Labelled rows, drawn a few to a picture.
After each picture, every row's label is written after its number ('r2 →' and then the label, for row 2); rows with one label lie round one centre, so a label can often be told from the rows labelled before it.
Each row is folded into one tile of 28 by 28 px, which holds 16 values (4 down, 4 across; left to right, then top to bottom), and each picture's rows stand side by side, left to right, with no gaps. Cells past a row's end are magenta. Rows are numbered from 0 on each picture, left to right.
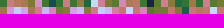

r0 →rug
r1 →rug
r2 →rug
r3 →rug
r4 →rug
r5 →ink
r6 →ink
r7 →rug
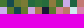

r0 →ink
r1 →ink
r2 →rug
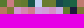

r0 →rug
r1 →rug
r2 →ink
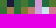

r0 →ink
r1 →rug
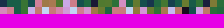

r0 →ink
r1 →rug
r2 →rug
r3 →ink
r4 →rug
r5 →ink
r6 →ink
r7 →ink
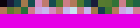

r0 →ink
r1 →rug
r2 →rug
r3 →ink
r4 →rug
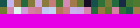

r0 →rug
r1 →rug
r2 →rug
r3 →ink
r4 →ink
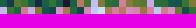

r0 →ink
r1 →ink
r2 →ink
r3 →rug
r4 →rug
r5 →rug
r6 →ink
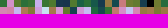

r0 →rug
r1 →rug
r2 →ink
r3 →ink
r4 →rug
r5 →ink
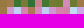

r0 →rug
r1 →rug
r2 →rug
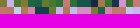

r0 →rug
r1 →ink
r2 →rug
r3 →ink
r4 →rug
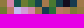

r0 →rug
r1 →ink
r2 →ink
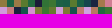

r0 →ink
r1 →ink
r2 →ink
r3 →ink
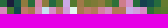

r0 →ink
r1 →rug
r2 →rug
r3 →rug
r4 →rug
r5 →ink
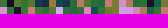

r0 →ink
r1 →ink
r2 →ink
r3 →ink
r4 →rug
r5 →ink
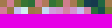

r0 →rug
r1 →rug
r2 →rug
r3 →ink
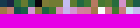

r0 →ink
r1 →ink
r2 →rug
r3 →rug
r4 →rug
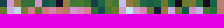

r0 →rug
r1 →rug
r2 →rug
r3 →ink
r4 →rug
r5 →ink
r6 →ink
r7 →ink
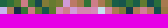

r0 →ink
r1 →ink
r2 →rug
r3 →rug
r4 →ink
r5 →ink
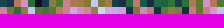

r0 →ink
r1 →ink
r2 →rug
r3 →rug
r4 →ink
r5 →ink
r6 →ink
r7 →rug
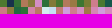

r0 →ink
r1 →rug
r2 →rug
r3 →rug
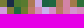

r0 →ink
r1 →rug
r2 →rug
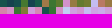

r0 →ink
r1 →ink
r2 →rug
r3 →rug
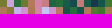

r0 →rug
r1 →rug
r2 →ink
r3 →ink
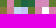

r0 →rug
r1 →rug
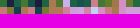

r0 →ink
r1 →ink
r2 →rug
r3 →rug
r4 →rug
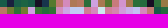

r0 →ink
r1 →ink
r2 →rug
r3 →rug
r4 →rug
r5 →ink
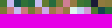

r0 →rug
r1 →rug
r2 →rug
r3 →ink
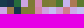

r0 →ink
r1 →rug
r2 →rug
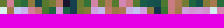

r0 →rug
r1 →ink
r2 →ink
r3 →rug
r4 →rug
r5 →ink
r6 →rug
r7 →rug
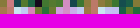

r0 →rug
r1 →ink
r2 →rug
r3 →rug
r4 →ink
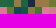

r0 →ink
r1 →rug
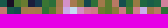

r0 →ink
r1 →ink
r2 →rug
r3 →ink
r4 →ink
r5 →ink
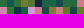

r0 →ink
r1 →ink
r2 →ink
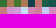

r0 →rug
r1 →rug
